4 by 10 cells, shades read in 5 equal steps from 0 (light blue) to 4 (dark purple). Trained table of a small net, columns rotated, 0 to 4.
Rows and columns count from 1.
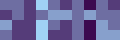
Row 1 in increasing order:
0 2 2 2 2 2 3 3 3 4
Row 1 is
2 2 3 0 2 3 2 4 2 3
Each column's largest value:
3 3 3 2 3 3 2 4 2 3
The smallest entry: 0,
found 3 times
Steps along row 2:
down up down down same up down up same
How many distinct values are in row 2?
3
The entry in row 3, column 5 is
2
